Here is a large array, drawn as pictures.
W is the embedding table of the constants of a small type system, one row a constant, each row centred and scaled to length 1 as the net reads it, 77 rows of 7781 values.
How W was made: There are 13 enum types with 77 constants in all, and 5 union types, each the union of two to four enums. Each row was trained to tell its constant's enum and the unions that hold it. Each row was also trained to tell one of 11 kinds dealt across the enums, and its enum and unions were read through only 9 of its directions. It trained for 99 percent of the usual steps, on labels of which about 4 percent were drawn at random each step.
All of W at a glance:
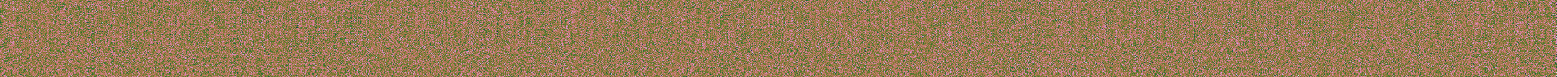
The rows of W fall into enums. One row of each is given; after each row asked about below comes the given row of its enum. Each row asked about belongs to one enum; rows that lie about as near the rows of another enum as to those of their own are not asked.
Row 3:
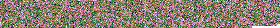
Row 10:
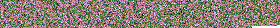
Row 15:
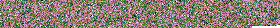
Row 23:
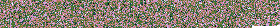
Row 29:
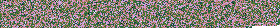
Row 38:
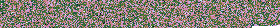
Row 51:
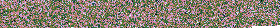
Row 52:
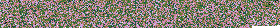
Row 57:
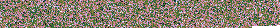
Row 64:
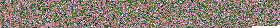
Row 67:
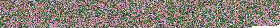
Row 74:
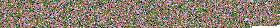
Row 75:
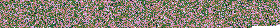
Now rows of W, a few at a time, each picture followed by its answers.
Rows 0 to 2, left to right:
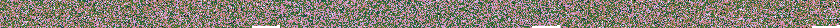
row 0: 23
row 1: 29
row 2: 51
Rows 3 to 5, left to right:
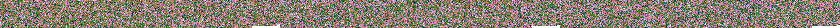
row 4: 52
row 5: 15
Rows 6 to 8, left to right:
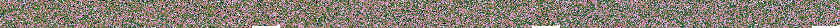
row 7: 51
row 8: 67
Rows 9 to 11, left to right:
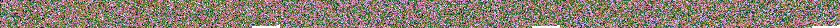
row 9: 74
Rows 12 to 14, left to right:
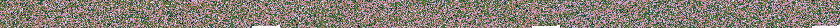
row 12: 23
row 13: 75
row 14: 29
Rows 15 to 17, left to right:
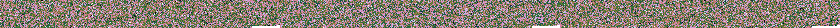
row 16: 38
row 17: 23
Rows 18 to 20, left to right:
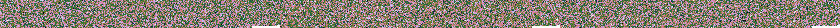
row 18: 52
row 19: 15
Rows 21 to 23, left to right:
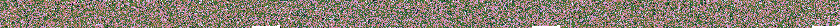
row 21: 23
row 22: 67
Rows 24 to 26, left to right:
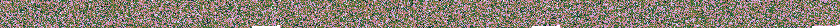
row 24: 52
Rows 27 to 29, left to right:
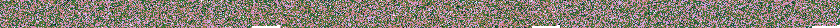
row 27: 75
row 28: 15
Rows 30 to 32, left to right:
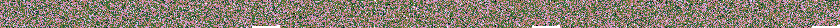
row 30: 3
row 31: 23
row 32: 64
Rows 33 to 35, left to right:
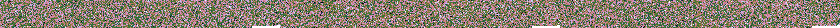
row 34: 74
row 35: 29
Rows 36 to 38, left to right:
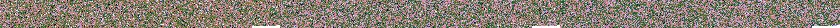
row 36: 15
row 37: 29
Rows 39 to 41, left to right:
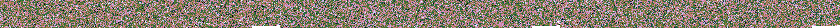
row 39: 3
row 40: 15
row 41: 10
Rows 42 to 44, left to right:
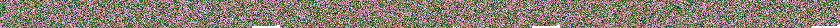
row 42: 38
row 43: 3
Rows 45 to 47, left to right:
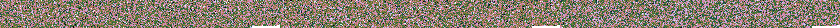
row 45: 74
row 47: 38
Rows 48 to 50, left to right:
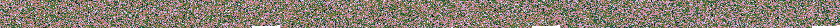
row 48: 15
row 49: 64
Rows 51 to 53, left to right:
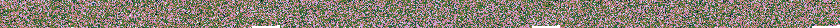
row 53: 38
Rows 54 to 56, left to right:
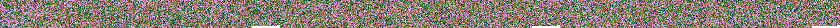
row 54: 29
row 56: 52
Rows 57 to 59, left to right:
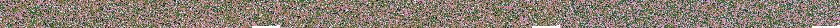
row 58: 3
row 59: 64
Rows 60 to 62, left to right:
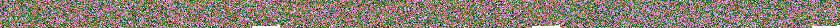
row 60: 3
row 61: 74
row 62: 51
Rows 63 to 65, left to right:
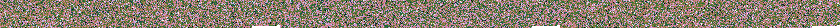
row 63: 23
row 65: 57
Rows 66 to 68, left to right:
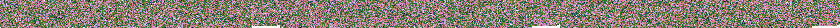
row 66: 75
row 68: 74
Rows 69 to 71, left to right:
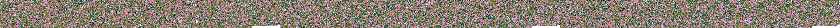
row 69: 38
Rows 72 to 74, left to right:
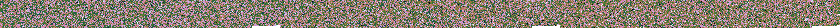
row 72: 38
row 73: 3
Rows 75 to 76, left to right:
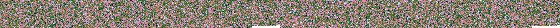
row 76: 29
